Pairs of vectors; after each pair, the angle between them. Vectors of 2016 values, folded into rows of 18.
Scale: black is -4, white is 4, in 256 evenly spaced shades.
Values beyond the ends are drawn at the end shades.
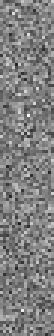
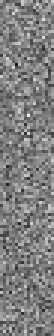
nearly parallel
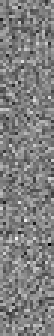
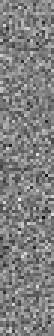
partly opposed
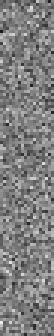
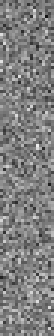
partly aligned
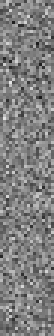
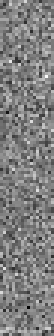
partly opposed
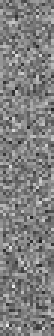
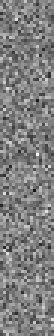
partly opposed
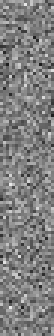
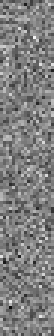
nearly opposite
